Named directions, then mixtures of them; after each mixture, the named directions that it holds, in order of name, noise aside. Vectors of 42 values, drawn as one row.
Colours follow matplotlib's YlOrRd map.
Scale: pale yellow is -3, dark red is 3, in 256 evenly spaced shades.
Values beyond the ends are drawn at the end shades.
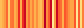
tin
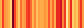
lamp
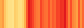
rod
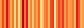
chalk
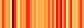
lamp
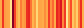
lamp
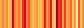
lamp, tin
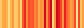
rod, tin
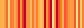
tin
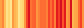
lamp, rod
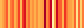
tin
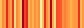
chalk, tin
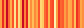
chalk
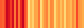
chalk, rod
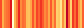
lamp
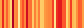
chalk, lamp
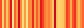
chalk, lamp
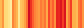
lamp, rod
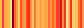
lamp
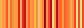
tin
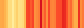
rod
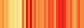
chalk, rod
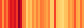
chalk, rod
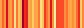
chalk, tin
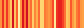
chalk, lamp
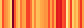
lamp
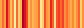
chalk, tin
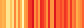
chalk, rod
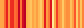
rod, tin
